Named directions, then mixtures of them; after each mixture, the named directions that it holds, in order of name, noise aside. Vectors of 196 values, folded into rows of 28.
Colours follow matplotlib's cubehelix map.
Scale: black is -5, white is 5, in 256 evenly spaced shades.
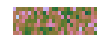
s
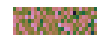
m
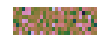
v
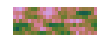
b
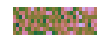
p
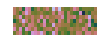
p, v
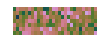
s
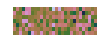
v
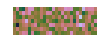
p, v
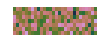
m, p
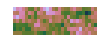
b, s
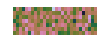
s, v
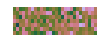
p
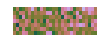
p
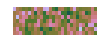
s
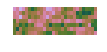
b, p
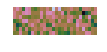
b, v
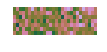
p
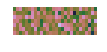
m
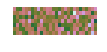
m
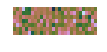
v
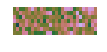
p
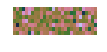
p, v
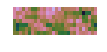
b, v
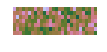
s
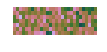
p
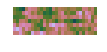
b, v
